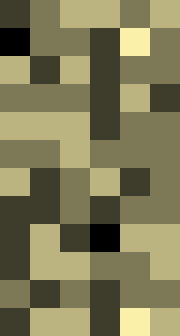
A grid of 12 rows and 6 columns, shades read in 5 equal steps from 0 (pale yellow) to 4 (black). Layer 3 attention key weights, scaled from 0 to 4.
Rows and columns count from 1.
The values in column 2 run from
1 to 3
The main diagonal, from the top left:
3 2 1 3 2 2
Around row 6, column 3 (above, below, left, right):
1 2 2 2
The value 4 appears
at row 2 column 1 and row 9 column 4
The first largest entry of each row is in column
1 1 2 4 4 1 2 1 4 1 2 1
